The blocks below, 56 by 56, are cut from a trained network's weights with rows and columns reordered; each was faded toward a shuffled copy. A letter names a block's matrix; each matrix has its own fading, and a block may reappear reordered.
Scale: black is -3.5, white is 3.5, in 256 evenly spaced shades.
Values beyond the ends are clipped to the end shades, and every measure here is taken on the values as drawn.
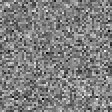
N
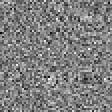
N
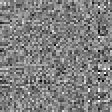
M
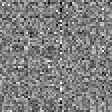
M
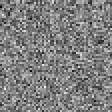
N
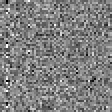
M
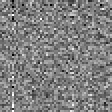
M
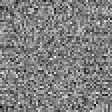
N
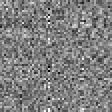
M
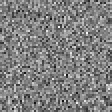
N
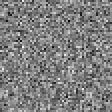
N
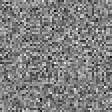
N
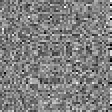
M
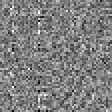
M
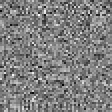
N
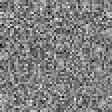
N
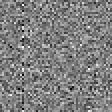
M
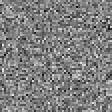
N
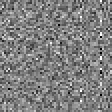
M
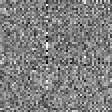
M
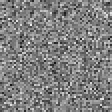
N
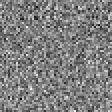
N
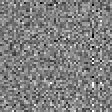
M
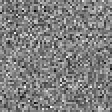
N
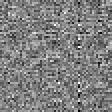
M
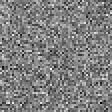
N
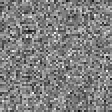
N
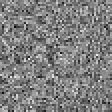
N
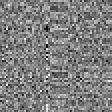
M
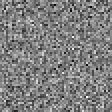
N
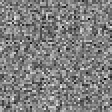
N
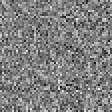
N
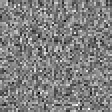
N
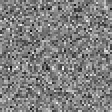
N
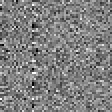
M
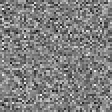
N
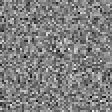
N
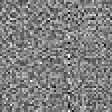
M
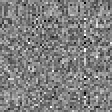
M
